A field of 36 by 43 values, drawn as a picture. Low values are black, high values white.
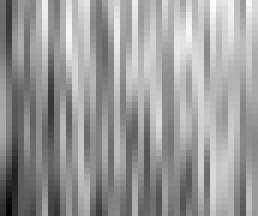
The bottom left is the ninth with the lowest average. The halves do not mirror each other. Streaks run downward. Values rise toward the top right. The top right is the ninth with the highest average.
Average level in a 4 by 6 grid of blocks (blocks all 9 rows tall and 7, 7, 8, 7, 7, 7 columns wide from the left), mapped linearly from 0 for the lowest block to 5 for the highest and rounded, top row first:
2 4 3 4 5 5 | 2 3 3 4 4 4 | 2 2 2 3 4 3 | 0 2 2 2 2 3
